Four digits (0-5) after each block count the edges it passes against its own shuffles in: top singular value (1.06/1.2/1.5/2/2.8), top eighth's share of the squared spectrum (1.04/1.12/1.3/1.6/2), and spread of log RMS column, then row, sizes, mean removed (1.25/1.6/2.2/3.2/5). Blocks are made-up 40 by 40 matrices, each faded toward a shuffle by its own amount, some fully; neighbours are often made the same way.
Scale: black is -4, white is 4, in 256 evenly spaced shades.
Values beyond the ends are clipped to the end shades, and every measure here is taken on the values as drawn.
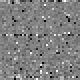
2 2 0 1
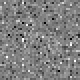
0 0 0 0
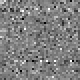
2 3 0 2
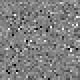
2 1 0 1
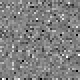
2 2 0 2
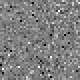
0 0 0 0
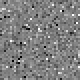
0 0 0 0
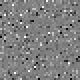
2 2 0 0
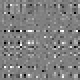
4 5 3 3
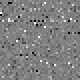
2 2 0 0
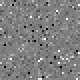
1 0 0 0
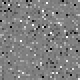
0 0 0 0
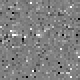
3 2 0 1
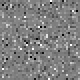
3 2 1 1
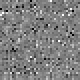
3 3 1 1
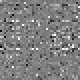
3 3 1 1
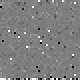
3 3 0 1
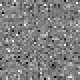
2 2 1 0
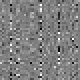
4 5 2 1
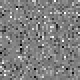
2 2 1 0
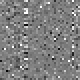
3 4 2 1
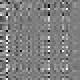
4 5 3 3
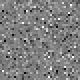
1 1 0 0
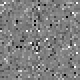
2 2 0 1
